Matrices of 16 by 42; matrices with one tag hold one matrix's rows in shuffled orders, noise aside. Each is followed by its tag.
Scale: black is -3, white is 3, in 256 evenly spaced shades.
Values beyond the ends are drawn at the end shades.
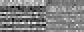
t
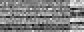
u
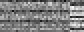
u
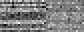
t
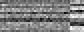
u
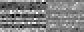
t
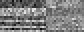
t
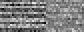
t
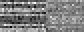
t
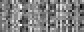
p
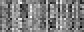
p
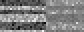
t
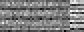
u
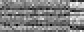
u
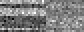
t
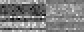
t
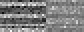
t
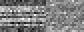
t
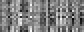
p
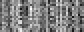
p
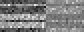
t
